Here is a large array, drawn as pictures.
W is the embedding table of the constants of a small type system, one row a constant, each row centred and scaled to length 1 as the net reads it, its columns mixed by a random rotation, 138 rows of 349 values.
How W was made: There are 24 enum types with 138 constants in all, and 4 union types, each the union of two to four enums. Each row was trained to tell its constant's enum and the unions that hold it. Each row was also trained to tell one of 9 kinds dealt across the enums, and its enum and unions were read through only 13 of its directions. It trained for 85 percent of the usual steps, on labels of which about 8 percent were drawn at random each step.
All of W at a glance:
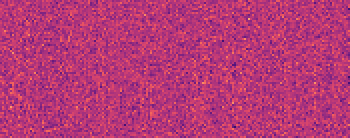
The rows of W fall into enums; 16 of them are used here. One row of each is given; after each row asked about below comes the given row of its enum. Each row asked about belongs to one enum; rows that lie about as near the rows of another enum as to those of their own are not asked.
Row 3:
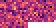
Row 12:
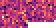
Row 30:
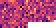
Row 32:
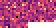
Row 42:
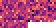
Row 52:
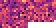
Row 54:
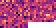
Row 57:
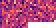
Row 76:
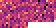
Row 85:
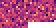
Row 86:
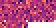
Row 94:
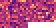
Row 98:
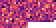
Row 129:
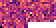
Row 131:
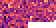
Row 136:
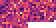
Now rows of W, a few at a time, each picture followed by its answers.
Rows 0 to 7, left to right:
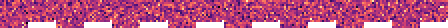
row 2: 52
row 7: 131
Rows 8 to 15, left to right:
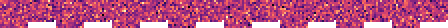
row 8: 129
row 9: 32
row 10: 54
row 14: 86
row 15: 3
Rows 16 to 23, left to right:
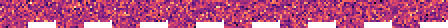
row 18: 131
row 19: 131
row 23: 32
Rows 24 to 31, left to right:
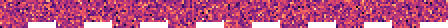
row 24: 129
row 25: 42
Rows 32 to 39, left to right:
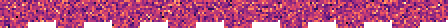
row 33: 86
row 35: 86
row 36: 136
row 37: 76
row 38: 94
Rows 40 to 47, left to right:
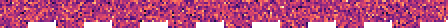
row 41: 57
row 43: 12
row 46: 129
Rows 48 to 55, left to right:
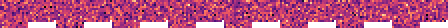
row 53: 85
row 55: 32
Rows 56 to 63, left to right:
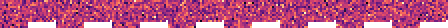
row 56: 131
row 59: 32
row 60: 42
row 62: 94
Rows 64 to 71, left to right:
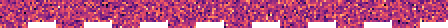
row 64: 76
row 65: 94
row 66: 52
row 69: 86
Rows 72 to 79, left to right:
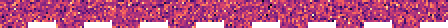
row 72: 3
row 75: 32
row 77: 129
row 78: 12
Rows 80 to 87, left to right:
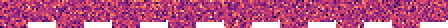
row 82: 129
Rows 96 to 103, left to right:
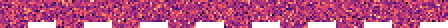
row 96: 32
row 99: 42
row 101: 42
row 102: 12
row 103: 52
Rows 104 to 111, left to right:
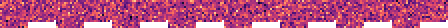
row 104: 76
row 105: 131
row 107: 52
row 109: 86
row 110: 52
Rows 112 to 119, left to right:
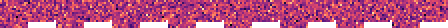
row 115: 52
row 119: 42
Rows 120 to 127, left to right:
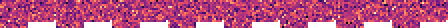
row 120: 94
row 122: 54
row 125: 94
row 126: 94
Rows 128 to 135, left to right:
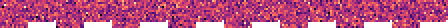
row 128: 86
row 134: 3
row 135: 12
